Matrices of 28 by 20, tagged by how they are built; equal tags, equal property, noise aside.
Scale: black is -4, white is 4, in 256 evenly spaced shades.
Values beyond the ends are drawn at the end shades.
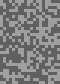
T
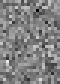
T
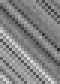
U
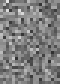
T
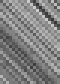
U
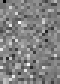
T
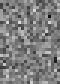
T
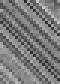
U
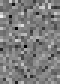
T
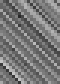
U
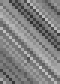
U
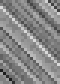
U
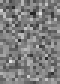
T
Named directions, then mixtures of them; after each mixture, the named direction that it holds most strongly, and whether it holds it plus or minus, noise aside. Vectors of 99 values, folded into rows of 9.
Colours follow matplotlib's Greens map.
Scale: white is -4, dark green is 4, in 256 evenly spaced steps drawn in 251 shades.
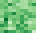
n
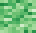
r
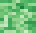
n, minus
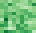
n, plus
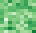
n, minus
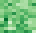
n, plus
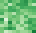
n, minus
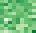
r, plus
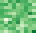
r, plus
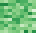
r, plus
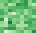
n, minus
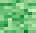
r, plus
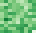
r, minus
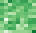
n, minus
